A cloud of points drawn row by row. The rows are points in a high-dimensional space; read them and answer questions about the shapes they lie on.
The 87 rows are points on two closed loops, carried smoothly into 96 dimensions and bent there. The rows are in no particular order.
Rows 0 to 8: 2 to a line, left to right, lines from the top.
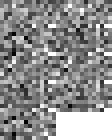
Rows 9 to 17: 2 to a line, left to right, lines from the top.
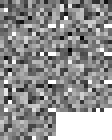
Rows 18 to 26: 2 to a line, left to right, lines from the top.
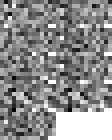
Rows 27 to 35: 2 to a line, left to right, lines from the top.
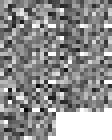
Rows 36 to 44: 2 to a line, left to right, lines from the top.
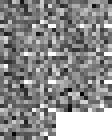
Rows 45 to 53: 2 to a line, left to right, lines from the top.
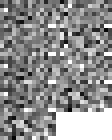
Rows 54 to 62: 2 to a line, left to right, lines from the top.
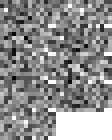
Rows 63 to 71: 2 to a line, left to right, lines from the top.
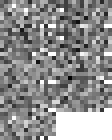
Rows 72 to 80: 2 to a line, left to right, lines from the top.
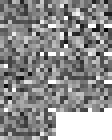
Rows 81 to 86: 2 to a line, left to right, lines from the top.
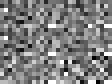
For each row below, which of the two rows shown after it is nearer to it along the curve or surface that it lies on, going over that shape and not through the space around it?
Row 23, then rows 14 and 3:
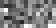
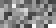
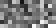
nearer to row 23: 3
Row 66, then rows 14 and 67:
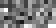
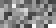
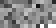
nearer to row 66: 67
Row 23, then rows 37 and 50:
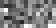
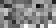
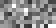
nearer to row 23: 37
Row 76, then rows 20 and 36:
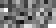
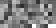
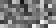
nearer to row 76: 36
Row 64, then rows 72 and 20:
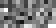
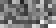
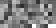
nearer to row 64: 72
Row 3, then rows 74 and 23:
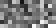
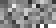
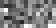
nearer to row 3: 23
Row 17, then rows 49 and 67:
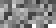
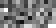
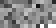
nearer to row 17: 67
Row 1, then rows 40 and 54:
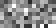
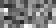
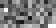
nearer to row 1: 40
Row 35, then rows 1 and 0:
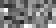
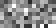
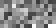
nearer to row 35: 1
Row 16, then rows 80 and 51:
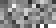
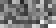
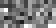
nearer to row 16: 51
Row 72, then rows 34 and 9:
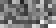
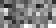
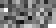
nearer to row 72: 9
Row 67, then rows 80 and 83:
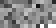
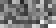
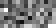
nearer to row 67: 83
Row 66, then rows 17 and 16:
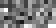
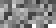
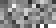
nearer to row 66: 16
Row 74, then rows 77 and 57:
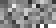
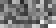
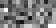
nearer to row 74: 57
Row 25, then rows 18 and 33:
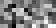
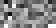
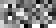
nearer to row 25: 33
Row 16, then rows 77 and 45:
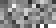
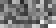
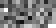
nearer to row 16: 45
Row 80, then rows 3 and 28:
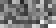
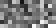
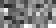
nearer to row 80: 3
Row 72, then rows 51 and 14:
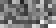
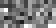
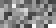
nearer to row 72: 51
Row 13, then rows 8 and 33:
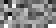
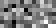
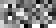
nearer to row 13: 33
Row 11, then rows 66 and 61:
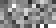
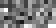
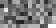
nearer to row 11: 66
